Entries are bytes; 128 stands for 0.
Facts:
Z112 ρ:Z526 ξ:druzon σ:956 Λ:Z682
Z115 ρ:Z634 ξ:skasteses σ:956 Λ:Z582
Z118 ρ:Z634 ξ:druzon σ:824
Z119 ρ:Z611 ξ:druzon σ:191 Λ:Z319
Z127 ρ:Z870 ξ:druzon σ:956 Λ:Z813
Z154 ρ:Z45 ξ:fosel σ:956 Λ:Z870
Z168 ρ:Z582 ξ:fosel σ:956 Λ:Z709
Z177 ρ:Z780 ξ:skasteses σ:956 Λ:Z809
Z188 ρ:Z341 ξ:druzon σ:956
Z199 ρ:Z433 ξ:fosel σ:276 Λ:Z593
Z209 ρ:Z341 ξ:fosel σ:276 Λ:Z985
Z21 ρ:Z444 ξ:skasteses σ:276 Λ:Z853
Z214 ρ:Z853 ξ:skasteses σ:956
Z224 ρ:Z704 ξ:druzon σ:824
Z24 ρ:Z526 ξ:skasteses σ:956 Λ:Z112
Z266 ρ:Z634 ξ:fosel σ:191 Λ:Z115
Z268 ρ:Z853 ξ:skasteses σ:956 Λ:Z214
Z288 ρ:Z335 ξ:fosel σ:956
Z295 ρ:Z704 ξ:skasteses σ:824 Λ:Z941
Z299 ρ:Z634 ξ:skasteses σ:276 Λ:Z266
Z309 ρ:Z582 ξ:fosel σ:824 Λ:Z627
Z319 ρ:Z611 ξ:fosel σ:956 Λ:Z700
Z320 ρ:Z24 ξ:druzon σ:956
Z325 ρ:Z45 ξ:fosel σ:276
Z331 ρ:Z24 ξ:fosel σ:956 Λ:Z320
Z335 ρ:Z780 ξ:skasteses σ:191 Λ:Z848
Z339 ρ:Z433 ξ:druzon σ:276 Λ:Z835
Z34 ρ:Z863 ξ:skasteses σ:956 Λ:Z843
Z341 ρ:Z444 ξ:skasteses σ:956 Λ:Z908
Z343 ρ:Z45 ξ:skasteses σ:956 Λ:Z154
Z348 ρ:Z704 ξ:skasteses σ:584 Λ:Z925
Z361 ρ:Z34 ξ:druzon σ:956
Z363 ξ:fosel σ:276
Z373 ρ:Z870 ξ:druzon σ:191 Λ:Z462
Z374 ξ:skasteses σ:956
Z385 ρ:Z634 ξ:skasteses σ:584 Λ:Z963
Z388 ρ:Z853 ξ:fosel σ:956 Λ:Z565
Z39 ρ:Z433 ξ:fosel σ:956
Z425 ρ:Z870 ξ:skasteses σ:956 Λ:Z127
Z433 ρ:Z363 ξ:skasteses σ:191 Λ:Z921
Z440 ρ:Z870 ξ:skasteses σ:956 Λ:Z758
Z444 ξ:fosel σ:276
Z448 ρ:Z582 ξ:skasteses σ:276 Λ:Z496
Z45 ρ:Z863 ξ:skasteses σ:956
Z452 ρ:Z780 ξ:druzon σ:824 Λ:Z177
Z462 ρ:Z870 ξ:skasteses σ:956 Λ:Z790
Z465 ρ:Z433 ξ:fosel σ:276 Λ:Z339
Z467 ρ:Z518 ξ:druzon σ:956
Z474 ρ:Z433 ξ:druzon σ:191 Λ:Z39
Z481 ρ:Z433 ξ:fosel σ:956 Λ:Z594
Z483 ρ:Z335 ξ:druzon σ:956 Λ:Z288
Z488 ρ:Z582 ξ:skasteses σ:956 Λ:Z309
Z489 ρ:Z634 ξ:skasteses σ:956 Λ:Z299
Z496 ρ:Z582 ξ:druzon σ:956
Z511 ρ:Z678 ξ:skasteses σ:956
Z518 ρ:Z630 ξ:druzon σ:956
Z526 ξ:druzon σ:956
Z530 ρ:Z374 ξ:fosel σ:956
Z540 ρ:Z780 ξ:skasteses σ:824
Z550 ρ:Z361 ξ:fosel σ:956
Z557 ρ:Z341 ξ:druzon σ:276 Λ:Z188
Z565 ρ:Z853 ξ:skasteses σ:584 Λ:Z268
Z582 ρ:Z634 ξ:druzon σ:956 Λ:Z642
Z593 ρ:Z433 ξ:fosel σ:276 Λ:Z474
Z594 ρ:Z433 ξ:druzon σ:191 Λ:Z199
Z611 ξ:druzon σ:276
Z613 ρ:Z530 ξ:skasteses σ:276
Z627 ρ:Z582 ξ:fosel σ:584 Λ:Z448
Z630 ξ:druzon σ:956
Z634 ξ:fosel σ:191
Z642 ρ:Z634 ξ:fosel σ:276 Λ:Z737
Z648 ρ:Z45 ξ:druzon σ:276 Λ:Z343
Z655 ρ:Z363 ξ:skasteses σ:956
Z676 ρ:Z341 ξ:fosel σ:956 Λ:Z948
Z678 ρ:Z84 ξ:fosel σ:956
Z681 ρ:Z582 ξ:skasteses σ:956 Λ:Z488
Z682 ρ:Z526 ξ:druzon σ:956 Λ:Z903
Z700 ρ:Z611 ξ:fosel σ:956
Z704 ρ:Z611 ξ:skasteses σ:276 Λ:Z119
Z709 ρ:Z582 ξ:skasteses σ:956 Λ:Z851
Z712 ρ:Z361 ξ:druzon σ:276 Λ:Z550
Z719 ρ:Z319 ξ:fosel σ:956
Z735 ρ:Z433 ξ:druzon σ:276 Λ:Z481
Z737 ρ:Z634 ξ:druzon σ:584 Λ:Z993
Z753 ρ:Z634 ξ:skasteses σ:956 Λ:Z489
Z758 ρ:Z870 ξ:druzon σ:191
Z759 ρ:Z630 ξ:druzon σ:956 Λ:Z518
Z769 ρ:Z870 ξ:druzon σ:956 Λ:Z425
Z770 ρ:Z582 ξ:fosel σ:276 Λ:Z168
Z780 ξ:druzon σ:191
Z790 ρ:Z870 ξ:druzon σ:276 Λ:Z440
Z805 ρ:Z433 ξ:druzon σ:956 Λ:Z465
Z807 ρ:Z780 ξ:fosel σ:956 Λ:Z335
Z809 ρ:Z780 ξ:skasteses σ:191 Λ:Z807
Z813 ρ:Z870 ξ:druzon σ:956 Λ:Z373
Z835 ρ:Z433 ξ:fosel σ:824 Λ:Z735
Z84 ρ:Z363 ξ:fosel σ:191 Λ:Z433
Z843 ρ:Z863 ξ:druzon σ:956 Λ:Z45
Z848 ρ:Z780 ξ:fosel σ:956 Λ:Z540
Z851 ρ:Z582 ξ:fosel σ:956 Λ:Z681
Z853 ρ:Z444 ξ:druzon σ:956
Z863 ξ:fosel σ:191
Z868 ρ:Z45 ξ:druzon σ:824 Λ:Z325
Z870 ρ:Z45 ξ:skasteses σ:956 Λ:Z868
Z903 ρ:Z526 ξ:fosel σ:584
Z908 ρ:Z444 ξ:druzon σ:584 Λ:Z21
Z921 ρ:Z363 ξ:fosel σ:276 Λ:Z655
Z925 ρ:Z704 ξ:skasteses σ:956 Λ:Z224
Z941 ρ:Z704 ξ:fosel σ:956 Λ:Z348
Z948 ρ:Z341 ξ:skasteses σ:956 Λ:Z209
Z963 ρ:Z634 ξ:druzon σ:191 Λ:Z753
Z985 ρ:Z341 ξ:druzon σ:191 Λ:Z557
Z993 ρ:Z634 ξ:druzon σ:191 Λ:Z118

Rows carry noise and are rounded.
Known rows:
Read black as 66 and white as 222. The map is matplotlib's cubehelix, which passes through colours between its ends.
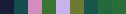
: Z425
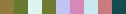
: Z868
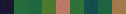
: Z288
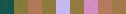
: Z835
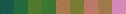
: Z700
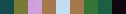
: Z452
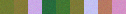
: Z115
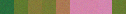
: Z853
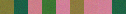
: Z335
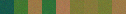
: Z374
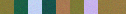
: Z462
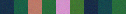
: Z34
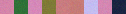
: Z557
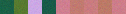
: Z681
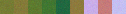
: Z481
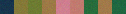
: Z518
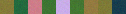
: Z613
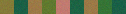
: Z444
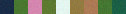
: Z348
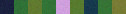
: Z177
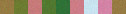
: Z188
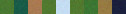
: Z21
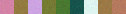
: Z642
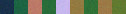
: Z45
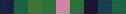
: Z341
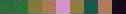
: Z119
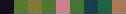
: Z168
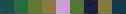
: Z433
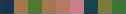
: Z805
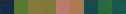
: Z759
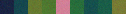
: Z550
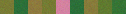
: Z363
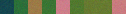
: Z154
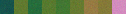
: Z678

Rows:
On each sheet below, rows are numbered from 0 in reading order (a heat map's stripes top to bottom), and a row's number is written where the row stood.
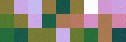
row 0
Z496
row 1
Z488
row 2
Z809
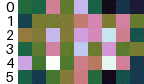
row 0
Z770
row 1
Z682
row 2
Z224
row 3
Z903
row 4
Z790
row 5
Z84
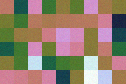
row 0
Z266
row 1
Z780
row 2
Z339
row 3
Z127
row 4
Z440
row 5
Z474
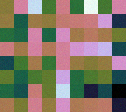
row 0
Z627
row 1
Z985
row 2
Z870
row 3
Z735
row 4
Z851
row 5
Z209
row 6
Z704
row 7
Z611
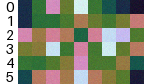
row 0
Z295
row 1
Z319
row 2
Z594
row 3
Z309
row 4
Z921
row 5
Z908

